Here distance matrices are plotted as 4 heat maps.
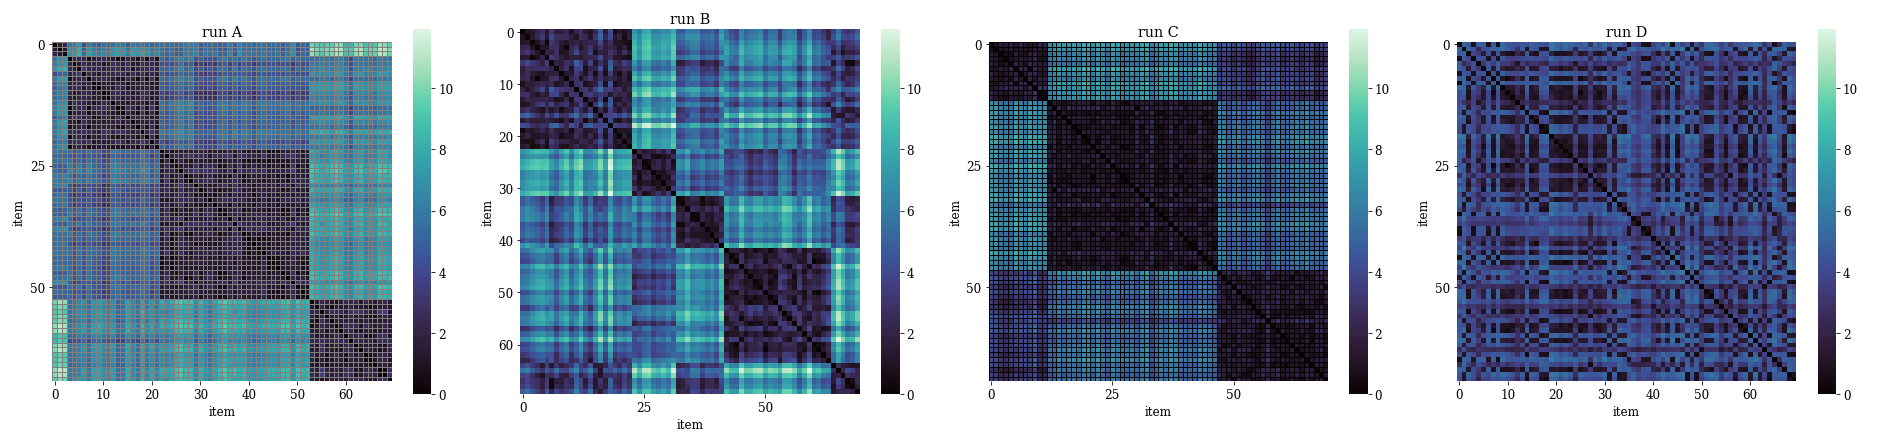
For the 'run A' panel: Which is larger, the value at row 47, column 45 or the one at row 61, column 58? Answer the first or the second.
the second
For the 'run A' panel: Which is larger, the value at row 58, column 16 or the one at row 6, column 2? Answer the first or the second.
the first
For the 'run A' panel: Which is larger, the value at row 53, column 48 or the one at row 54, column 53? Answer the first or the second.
the first
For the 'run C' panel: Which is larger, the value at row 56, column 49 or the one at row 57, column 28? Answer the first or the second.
the second
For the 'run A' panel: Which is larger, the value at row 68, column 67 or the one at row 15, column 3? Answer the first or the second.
the second
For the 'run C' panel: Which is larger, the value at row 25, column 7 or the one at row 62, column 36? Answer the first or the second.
the first
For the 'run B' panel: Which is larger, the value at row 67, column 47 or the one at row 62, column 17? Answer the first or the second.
the first
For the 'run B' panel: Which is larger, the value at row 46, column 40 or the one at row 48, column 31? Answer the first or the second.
the first
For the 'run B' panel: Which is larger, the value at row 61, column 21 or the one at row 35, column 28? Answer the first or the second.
the first
